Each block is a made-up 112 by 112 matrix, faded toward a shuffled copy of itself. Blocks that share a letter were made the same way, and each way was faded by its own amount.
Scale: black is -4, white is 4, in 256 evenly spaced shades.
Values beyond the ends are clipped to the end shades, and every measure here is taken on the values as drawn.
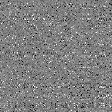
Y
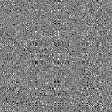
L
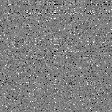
Y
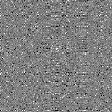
L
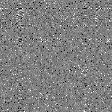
Y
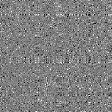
L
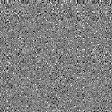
L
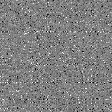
Y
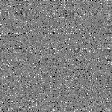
Y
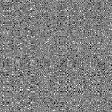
L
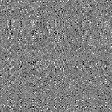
L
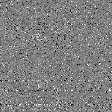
Y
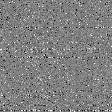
Y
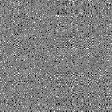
L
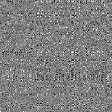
L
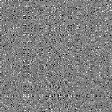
L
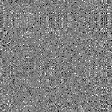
L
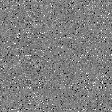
Y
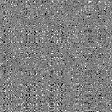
L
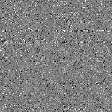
Y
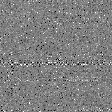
Y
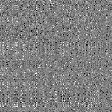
L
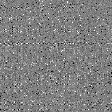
Y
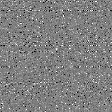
Y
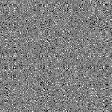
L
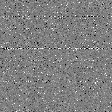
Y
